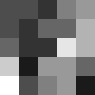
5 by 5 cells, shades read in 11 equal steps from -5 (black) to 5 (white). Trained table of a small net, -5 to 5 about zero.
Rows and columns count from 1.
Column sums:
3 -14 -6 5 0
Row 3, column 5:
2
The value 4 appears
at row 3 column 4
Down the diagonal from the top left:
-2 -3 -3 1 -4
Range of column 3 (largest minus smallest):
4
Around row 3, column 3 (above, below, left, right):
-1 1 -3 4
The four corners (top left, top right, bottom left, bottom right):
-2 1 5 -4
